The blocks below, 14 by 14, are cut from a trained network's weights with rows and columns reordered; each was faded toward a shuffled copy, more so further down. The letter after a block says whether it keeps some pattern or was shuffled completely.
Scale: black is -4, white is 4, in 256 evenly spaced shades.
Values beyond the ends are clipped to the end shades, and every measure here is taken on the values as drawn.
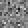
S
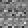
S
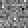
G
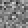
S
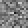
G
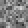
S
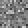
G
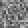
G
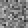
G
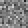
G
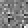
S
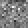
G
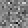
S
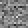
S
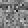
S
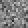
G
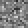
G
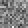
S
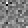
S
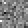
G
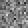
G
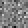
G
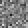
G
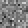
G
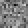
S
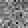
G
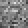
S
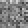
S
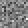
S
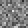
S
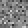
G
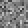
G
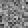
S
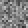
G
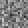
G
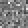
G
